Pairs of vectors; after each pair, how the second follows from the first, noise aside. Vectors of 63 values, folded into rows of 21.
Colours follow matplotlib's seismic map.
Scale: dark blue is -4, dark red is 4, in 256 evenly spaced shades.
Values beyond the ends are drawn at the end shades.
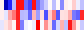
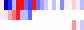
partly zeroed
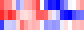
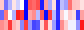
shuffled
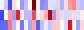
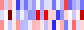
shuffled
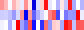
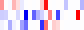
partly zeroed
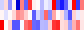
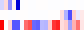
partly zeroed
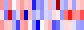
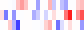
partly zeroed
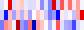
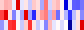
shuffled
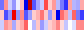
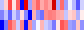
shuffled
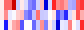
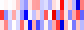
shuffled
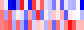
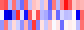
wrapped around
